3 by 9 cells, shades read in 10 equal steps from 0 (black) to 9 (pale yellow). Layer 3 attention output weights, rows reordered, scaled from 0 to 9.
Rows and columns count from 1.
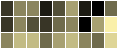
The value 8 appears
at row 3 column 9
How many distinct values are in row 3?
5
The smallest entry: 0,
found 2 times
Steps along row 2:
up down down up up down up up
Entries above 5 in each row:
1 2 5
